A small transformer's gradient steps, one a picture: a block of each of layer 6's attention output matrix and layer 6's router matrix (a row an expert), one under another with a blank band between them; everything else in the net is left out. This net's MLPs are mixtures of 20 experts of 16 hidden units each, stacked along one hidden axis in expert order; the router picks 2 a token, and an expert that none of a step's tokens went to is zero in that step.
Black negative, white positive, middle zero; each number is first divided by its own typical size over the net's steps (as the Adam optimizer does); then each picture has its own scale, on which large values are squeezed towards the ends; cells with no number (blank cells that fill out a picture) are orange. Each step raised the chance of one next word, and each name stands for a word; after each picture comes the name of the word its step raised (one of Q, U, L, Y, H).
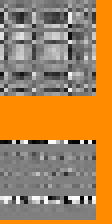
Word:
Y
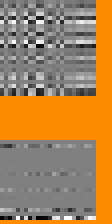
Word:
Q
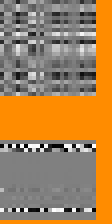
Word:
Y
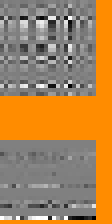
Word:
Q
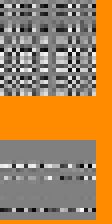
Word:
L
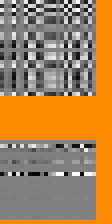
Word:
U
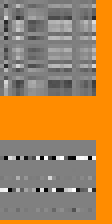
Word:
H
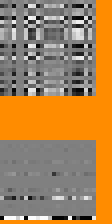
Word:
Q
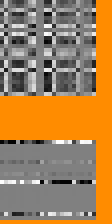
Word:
Y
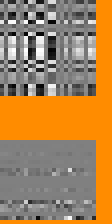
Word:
H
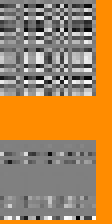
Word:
L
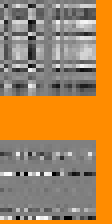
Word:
H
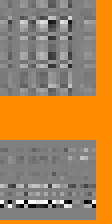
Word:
H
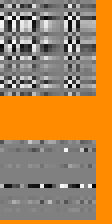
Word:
Q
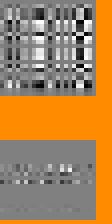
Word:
H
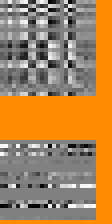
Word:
U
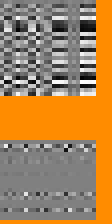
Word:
L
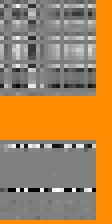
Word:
H
